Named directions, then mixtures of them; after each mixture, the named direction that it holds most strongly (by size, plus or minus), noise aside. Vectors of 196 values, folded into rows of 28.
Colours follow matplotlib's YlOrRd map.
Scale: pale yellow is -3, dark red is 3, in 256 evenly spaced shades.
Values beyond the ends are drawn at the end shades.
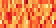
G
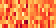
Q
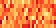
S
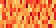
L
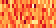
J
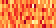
J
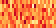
J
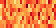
L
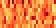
S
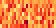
Q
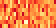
Q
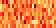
J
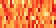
S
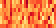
L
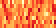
S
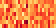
Q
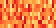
L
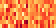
Q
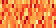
J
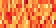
G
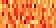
J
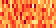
J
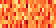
Q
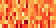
Q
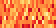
S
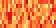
G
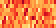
S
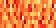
L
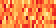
S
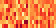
Q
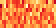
L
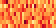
J
